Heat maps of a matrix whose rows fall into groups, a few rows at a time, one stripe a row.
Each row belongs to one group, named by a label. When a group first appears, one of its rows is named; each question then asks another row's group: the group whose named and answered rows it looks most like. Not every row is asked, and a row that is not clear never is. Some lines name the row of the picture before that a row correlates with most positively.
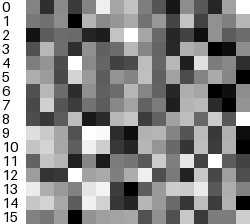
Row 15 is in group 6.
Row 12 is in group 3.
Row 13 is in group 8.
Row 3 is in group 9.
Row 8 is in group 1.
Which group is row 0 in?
6
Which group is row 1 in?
6
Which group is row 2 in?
1
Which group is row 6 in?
9
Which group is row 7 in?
9
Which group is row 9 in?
8
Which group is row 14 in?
8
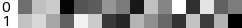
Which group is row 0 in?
6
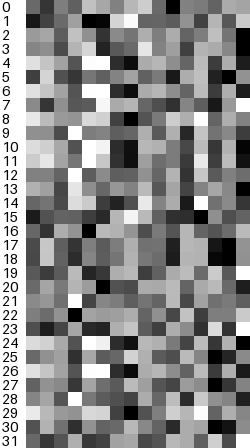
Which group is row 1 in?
1
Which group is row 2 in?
3
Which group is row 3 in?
3
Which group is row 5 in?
9
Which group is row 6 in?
8
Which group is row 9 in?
3
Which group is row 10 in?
8
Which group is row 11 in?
8
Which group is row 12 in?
3
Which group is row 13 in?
3
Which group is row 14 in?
3
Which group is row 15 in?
1
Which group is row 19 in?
1
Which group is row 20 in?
3
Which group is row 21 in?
3
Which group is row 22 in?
6
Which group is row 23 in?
1
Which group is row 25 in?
9
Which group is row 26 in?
8
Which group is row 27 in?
9
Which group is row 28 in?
3
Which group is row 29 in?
8
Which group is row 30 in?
9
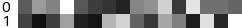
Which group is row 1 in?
1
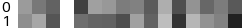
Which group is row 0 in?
3
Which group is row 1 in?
3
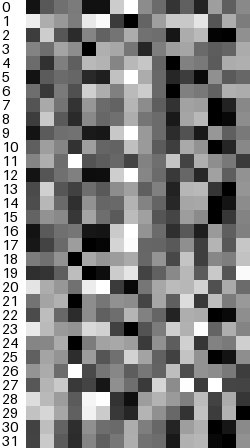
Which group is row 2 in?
9
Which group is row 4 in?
6
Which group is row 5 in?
1
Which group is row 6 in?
6
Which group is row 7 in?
9
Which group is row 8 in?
9
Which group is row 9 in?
1
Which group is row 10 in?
9
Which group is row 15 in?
9
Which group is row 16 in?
1
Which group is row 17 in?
1
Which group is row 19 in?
1
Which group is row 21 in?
6
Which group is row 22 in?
9
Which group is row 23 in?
8
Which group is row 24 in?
6
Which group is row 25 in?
9
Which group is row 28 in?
8
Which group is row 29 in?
8
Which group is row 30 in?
9
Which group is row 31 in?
9
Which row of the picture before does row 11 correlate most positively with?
1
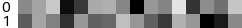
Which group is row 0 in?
6
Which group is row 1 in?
9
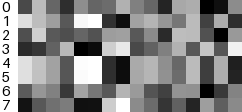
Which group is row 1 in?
8
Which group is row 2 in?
9
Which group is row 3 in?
1
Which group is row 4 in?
8
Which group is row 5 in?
8
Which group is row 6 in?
9
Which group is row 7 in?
1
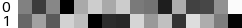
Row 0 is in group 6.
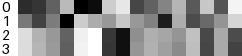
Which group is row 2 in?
8
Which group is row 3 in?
8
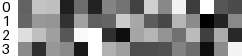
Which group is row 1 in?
9
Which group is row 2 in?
8
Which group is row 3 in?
6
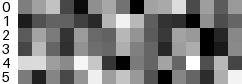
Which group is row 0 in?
6
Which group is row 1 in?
1
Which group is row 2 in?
9
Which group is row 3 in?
9
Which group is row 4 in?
8
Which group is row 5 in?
6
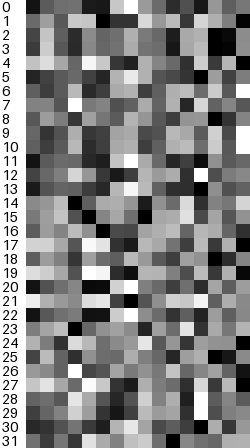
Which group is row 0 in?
1
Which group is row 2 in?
9
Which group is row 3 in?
9
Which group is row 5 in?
1
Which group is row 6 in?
1
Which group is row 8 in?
9
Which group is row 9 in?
1
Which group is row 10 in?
1
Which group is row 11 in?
1
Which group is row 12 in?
3
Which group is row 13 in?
1
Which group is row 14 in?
6
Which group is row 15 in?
6
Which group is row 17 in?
8
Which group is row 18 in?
9
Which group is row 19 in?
8
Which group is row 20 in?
1
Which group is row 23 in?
6
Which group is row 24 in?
3
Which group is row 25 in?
9
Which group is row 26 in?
3
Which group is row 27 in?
8
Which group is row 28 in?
3
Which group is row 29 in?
3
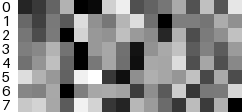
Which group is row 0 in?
1
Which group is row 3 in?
6
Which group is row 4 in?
6
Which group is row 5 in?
8
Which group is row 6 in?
6
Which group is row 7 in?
8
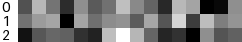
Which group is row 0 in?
9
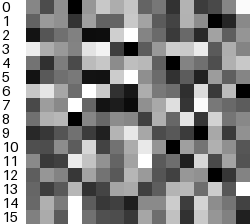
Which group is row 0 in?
6
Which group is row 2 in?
1
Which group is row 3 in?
8
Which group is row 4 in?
6
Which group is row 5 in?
1
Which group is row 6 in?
8
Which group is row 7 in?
3
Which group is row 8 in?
6
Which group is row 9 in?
1
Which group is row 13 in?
1
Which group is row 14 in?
3
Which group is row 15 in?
3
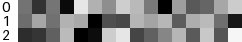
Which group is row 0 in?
6
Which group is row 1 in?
3
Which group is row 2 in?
1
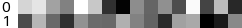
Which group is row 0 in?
8
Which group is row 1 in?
9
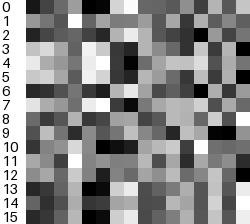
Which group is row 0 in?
1
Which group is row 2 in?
1
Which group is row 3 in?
8
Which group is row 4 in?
8
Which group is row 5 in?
8
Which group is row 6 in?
1
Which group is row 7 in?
8
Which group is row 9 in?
9
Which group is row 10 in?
3
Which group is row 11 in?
3
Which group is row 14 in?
1
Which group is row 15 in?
1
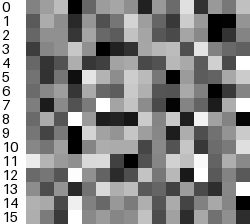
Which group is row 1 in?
9
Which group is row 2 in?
9
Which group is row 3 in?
3
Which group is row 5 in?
6
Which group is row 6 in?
9
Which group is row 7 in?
6
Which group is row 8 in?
3
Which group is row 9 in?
6
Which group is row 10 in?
6
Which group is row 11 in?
8
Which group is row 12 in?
3
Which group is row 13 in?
6
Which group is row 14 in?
3
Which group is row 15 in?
3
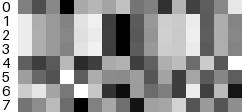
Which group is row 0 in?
6
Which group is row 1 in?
8
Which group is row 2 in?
8
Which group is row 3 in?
8
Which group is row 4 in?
1
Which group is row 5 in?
3
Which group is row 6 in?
8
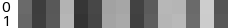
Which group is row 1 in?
1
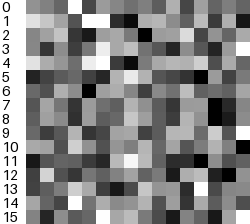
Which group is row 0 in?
3
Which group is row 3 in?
6
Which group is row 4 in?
8
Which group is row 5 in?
1
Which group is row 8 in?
9
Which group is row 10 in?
3
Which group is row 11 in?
1
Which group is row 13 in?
3
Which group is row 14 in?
3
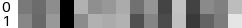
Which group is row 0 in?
6
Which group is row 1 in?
6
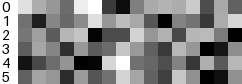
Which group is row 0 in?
8
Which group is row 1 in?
6
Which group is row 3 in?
9
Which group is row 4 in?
1
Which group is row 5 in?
9
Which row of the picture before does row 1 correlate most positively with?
1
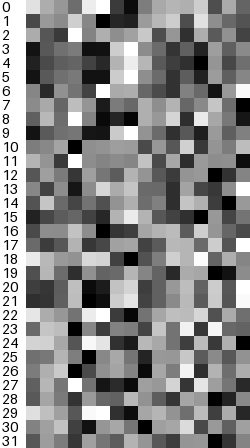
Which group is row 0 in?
8
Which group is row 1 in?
3
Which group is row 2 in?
3
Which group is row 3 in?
1
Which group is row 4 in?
1
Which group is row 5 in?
1
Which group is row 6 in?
6
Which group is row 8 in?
3
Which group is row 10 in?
6
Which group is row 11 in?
3
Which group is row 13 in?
6
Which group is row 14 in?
9
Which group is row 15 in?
1
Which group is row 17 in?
1
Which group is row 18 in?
8
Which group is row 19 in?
9
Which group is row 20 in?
1
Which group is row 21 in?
1
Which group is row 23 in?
6
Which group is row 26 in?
6
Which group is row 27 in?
3
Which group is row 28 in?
9
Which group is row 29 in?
8
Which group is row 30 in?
6
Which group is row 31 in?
9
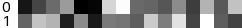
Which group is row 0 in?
1
